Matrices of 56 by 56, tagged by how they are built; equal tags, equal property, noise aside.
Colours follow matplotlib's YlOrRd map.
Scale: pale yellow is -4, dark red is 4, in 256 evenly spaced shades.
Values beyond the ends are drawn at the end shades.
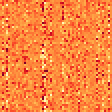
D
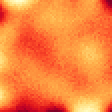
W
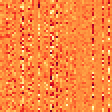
D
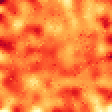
W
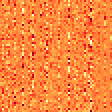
D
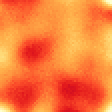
W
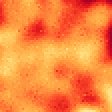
W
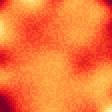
W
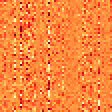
D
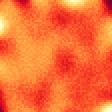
W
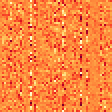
D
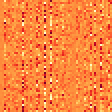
D
